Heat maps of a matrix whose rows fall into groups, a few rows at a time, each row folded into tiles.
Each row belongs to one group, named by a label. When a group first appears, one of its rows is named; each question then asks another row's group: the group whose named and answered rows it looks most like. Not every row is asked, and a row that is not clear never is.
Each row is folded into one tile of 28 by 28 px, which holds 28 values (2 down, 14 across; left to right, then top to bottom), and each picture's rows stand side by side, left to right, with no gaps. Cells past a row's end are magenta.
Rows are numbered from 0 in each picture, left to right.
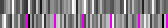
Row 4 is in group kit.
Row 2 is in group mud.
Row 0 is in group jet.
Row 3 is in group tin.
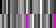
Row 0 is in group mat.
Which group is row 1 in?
jet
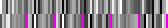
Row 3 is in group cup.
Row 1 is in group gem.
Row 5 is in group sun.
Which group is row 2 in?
gem
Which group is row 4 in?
tin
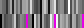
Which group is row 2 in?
kit
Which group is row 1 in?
sun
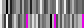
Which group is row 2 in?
tin
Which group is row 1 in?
jet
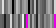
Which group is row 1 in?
mat
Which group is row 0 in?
sun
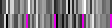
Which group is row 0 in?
cup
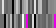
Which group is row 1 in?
cup
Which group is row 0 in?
sun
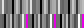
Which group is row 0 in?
sun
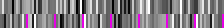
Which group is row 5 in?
tin
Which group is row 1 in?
gem
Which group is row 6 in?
jet
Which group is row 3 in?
kit
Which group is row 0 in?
sun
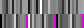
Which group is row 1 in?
kit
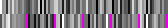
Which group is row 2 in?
gem
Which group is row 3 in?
sun
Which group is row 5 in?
gem
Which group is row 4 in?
mat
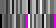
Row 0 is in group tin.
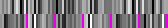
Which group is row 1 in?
gem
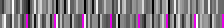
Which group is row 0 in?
jet
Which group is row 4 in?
cup
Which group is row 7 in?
kit
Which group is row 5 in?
sun
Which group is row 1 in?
cup
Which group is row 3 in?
kit
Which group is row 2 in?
kit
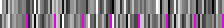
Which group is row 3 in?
jet
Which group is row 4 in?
kit
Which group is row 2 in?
gem
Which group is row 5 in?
mud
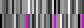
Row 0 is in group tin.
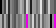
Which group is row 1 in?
jet
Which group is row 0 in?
mat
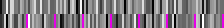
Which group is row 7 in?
gem
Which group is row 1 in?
kit
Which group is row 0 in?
cup
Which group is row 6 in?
cup
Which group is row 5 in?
sun
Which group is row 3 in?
jet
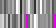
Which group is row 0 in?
mud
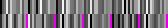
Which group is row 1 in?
kit
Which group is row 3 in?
cup
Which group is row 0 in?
cup
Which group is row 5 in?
cup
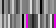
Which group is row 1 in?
sun
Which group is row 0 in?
jet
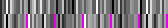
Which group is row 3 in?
kit
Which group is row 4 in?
mat
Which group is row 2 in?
mat
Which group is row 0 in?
cup
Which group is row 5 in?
cup
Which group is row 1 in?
kit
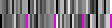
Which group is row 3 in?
sun
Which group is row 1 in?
mat
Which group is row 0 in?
tin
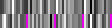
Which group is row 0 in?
jet
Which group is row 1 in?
jet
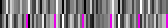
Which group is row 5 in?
tin
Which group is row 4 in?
gem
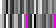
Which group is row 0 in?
gem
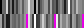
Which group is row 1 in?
gem
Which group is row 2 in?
kit
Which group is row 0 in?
mat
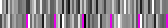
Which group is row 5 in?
kit
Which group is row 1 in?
kit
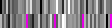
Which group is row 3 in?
jet
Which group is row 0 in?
mat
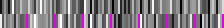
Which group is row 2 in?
jet
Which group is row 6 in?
sun
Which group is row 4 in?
mat
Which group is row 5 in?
kit
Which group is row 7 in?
sun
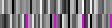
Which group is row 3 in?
cup
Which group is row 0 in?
sun
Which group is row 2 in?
sun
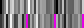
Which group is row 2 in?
mat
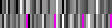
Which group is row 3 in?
jet
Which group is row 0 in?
mat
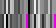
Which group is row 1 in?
cup
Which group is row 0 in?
cup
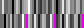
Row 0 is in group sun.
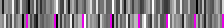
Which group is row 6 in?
kit
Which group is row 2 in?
tin
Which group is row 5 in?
jet
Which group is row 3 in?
kit
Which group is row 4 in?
tin
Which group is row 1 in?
mat
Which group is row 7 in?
mat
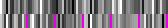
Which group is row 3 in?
gem
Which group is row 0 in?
gem
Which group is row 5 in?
jet
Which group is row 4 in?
tin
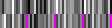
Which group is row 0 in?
jet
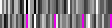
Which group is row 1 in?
gem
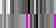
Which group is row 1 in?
mat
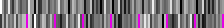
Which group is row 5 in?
jet
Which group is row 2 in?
sun
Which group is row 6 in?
sun
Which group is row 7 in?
mat
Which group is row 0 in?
tin
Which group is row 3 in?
mat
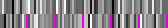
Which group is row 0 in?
sun
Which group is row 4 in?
cup
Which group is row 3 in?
gem
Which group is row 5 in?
kit
